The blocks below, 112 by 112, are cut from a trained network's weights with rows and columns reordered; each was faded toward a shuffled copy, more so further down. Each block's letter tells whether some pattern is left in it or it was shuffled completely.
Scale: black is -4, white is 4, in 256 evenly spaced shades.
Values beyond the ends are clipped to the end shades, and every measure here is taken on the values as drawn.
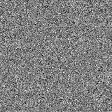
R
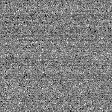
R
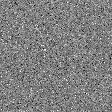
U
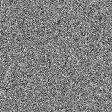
R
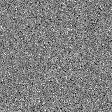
U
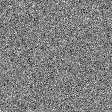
U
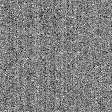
R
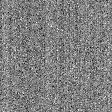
R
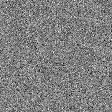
U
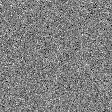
U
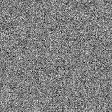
R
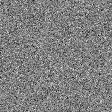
U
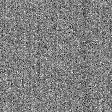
R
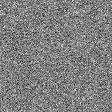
R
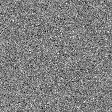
U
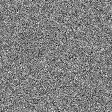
U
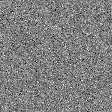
U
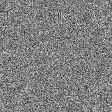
R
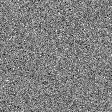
U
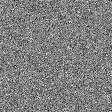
U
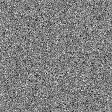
U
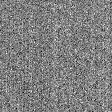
R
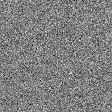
R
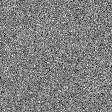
U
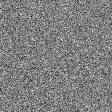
U
